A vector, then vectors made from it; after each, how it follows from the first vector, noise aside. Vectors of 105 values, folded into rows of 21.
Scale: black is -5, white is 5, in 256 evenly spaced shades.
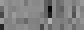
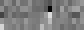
sign-scrambled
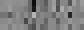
wrapped around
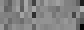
wrapped around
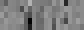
wrapped around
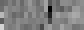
sign-scrambled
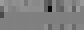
partly zeroed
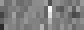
sign-scrambled
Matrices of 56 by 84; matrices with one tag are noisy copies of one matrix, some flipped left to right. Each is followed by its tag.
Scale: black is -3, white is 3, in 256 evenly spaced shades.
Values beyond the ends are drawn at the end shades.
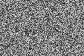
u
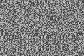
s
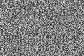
s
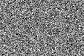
u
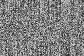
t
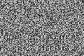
s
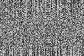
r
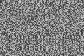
s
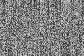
t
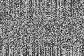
r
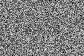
u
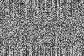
r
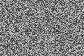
u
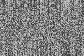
t
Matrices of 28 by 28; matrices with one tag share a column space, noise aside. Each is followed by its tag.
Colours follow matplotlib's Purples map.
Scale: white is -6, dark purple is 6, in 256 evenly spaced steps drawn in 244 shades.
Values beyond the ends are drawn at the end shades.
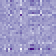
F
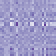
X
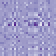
X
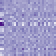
X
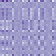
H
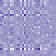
F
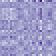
H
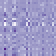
X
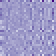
H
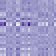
X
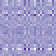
F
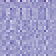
H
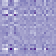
F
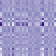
X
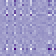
F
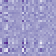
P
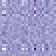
F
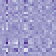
P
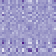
P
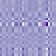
X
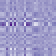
X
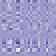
P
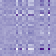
F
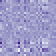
P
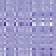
X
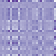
H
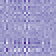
P
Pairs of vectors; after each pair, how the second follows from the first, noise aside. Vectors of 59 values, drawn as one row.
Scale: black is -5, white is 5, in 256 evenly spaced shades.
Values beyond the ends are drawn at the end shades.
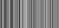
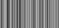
shuffled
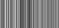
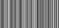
shuffled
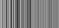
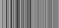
copied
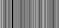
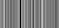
shuffled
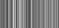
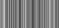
shuffled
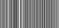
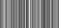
shuffled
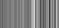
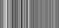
wrapped around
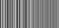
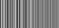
copied
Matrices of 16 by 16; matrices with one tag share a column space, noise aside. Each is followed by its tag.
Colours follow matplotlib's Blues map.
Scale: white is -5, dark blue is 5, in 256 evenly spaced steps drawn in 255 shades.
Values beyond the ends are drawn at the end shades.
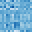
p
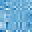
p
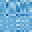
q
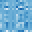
p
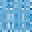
p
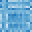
p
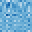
q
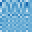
q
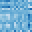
p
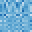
q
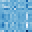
p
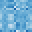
p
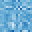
p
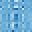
p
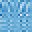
q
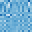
q
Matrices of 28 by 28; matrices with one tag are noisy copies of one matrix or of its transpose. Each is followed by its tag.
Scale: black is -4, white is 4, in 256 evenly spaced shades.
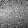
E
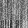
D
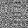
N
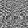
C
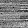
D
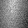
E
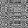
N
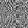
C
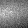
E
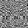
C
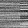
D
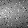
E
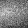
E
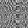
C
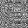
N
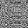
N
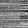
D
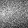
E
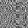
C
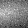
E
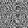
C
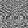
C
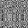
N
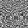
C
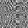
C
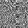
C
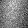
E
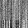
D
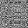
N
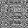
N
